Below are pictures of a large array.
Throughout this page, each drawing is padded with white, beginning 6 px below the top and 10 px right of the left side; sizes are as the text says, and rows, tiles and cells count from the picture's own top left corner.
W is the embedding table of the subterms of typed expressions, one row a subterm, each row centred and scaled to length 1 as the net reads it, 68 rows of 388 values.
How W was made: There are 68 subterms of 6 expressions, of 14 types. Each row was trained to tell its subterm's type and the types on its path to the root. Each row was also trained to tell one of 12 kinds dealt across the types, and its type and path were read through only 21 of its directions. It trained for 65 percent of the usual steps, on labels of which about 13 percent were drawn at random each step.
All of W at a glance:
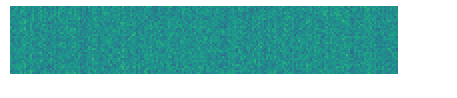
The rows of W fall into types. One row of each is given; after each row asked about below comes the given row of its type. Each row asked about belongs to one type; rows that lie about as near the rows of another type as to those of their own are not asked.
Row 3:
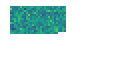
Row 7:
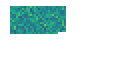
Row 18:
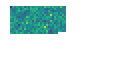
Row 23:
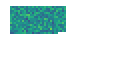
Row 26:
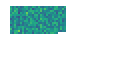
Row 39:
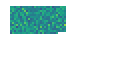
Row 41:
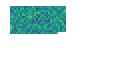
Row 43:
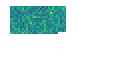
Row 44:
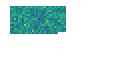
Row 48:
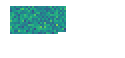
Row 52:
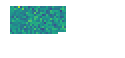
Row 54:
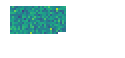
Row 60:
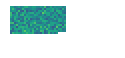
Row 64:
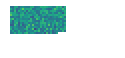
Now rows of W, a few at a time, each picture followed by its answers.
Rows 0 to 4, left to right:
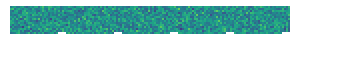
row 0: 41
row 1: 18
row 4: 41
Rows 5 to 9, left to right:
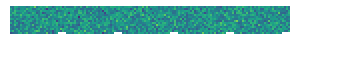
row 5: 64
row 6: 44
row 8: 7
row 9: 41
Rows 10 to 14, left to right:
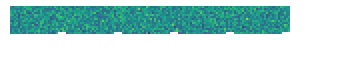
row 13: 64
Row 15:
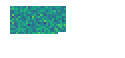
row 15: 41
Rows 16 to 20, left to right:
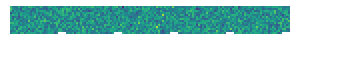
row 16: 60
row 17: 3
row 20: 60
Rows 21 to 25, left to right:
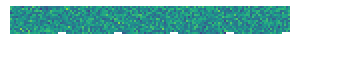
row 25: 64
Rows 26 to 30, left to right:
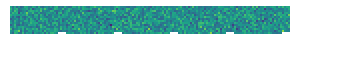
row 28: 39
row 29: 39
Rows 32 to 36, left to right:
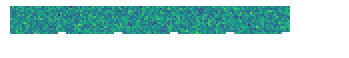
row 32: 43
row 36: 52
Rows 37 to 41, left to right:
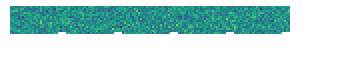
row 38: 7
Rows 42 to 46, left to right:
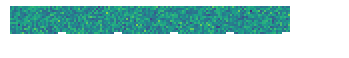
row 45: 18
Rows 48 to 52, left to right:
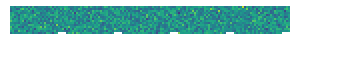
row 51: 60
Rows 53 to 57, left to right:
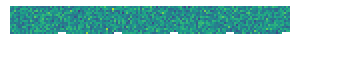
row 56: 39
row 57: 7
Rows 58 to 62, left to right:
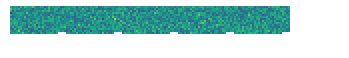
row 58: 3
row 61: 3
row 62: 60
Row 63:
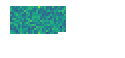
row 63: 3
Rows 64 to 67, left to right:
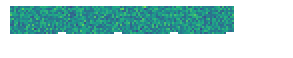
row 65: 43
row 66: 64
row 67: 23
